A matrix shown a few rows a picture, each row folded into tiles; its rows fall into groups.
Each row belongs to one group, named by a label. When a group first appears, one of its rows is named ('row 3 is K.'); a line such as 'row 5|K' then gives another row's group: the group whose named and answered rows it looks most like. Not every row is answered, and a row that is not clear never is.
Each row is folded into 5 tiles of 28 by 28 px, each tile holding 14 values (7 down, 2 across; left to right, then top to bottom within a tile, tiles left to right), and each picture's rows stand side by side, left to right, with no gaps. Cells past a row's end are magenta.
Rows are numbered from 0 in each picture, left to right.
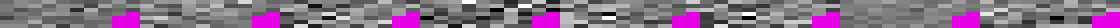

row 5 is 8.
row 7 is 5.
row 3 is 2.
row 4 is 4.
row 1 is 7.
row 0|2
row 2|8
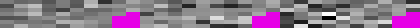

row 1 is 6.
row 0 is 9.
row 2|8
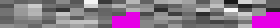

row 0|9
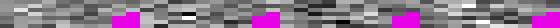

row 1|4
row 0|5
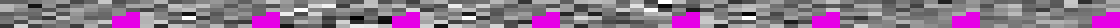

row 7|9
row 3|4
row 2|5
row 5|4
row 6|9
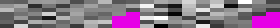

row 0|8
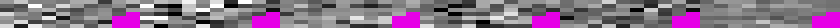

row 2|6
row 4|2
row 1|7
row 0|4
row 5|5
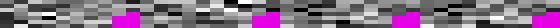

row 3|6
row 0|8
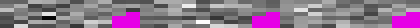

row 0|8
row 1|5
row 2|5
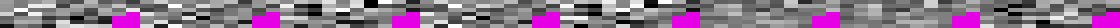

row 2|7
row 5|9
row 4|7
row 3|4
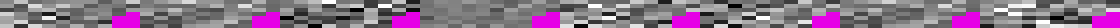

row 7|5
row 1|2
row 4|4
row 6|2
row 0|4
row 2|2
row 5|8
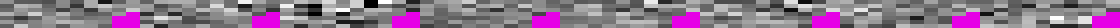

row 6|5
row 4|9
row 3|2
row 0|9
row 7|6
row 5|9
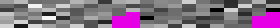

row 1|2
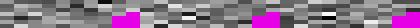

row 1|4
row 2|8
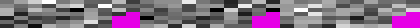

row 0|2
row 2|5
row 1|2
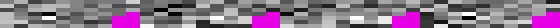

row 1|6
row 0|4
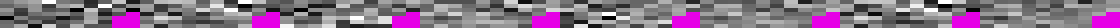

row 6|7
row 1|7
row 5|9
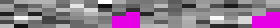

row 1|6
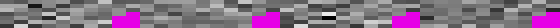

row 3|2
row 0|8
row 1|7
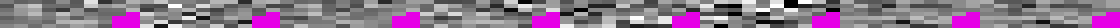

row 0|9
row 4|6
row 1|4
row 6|6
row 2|9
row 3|9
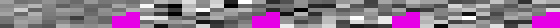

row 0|5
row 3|4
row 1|7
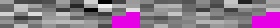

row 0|9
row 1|9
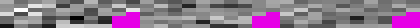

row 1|6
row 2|5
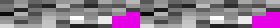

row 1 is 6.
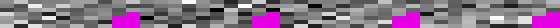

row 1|2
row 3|6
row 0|4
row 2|8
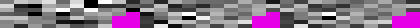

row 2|8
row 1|8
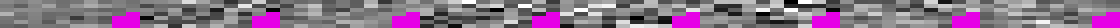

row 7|5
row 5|7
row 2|9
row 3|2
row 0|5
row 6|9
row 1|2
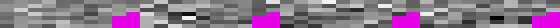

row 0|5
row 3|5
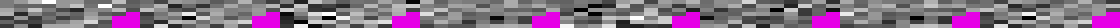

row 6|5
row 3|5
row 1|8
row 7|8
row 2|8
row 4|6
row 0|2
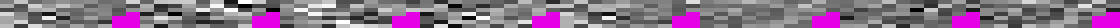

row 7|2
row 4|4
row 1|7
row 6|2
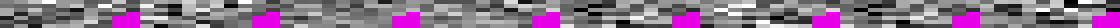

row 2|9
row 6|6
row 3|9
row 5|5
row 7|7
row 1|7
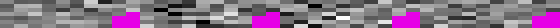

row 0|9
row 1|6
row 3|8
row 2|8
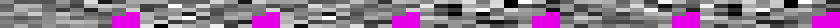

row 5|7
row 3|7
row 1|4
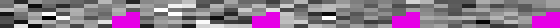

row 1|5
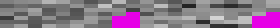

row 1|6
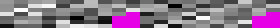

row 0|5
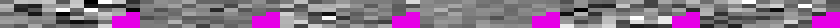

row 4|6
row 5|2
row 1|2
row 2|4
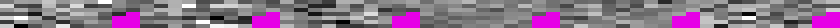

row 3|2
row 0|7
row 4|9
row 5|4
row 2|6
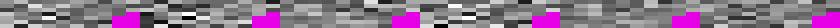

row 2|9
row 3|4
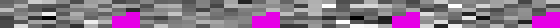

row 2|5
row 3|4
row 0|8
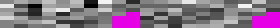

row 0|7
